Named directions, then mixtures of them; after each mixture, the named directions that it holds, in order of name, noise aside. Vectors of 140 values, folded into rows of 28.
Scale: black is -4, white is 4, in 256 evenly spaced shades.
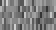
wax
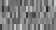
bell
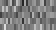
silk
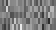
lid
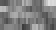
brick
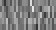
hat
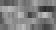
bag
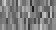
hat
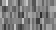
bag, silk, wax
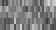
brick, lid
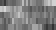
bag, brick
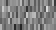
bell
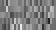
lid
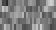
brick, silk, wax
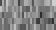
brick, wax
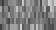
bell, brick, lid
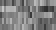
bag, silk, wax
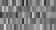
silk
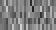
hat, lid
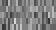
hat, lid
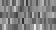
silk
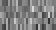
hat, lid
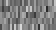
bell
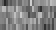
bag, brick, hat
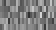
bell, hat, silk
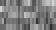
brick, wax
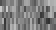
brick, lid, wax
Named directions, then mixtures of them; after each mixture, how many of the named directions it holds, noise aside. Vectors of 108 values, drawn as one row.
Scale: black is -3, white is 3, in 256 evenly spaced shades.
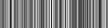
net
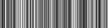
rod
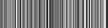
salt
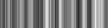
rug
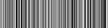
two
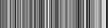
three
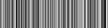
three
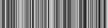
two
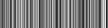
three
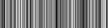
three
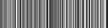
one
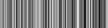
three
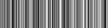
three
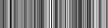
two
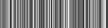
two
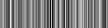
one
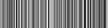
one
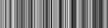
three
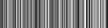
two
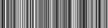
one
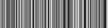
three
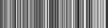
two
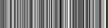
two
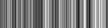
two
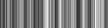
one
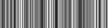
three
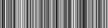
one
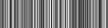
one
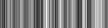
one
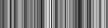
two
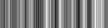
one
